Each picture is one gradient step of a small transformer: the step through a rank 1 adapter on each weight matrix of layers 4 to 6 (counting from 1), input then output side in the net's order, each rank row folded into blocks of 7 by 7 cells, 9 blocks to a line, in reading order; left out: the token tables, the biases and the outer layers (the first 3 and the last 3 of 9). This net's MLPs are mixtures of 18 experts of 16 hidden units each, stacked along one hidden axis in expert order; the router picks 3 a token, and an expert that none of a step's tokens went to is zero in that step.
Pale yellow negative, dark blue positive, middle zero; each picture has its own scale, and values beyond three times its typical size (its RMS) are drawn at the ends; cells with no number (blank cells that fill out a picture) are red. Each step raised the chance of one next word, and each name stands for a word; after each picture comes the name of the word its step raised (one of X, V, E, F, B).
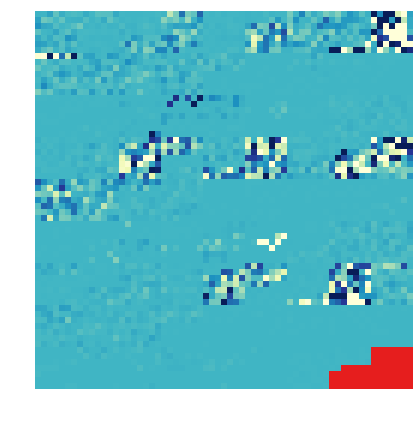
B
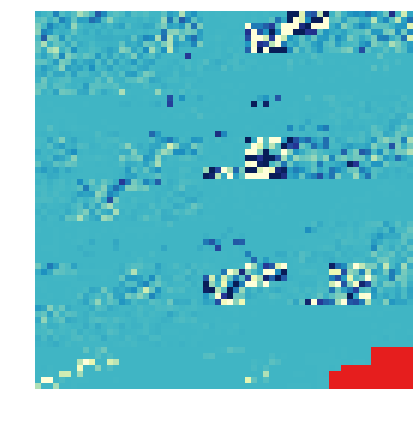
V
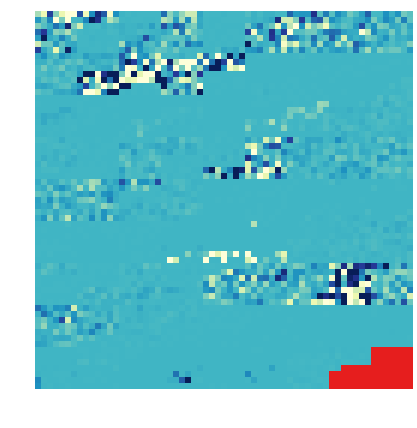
B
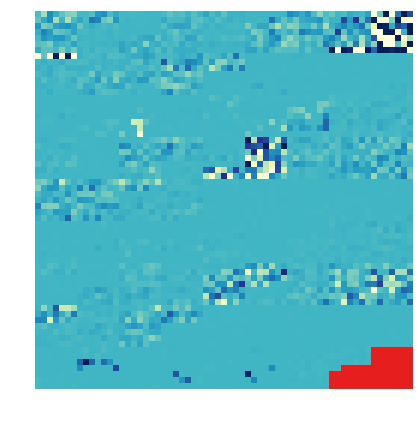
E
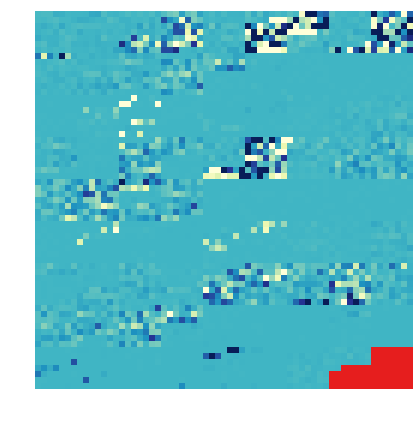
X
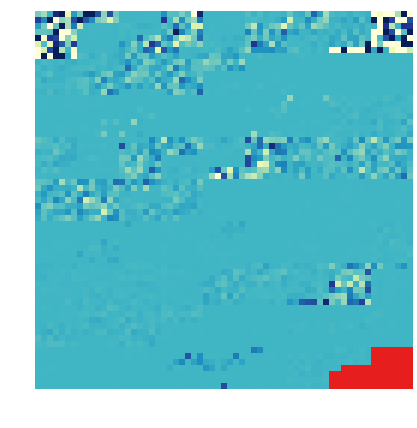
E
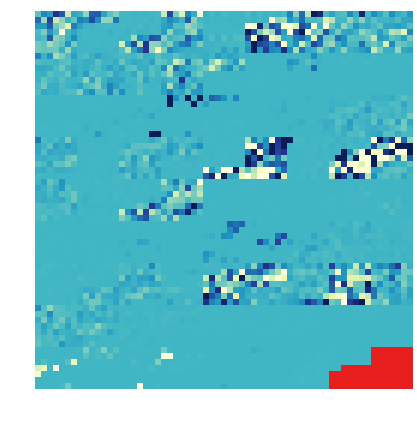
V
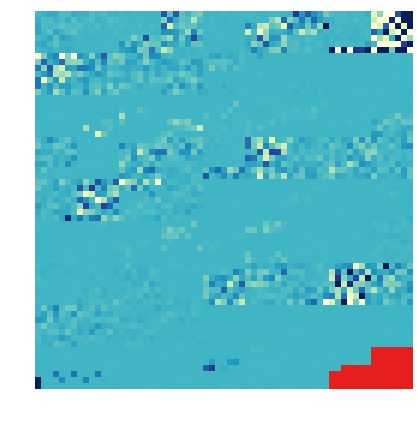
E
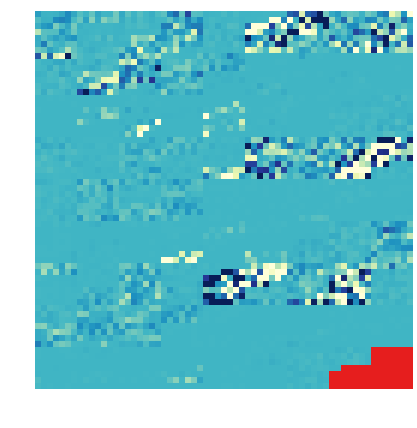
X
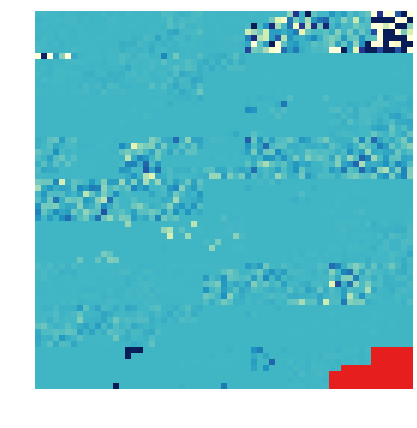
E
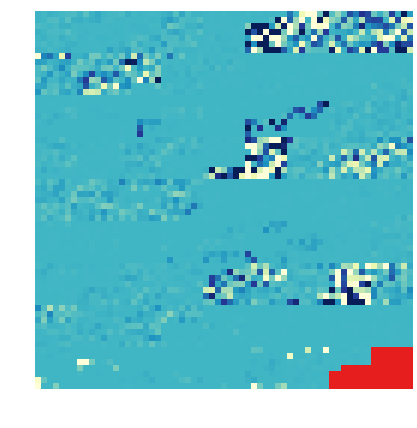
V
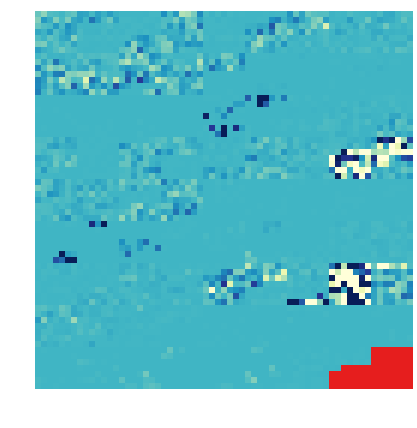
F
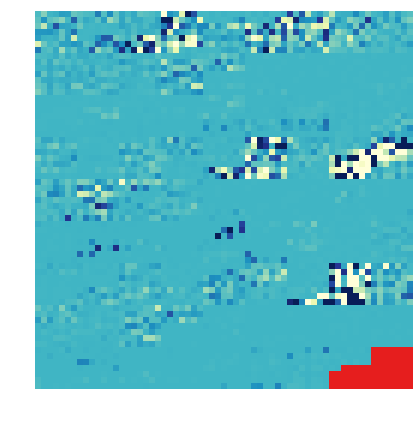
F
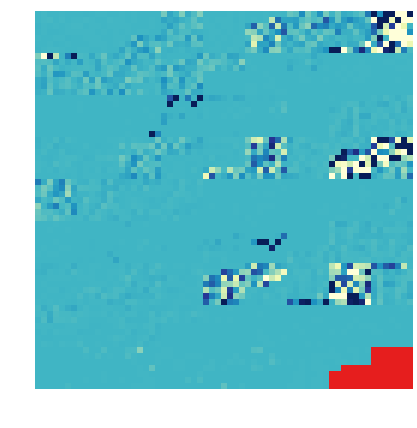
F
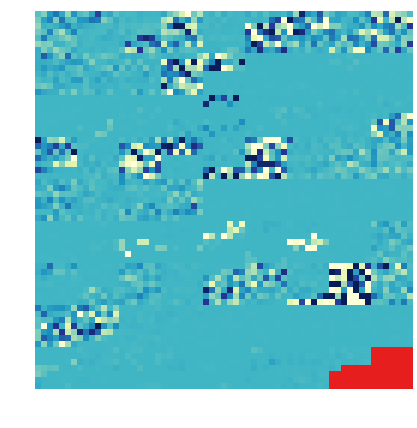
B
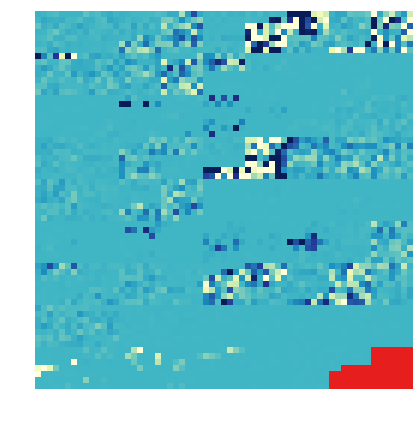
V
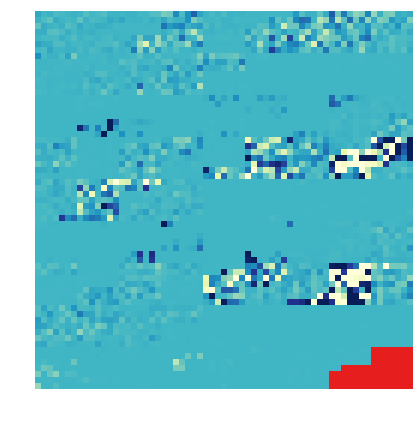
F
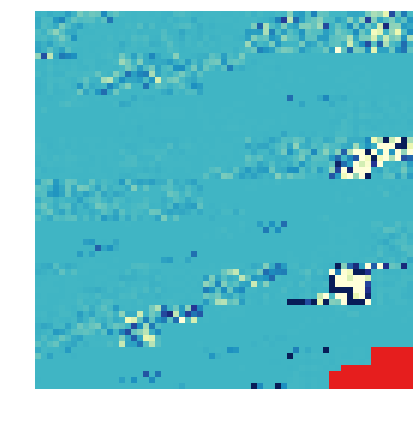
F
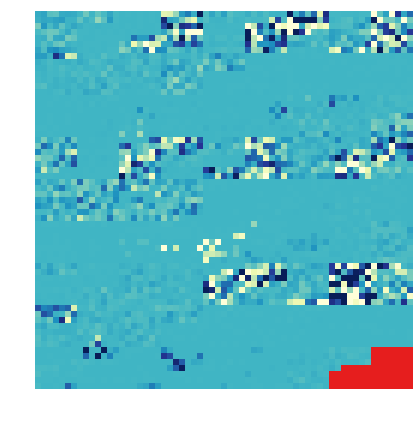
B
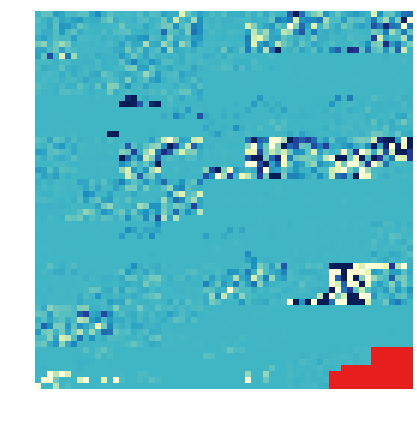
V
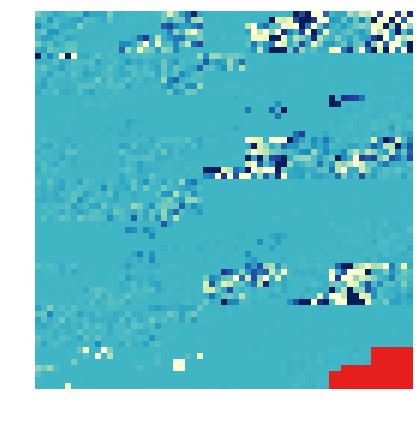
V
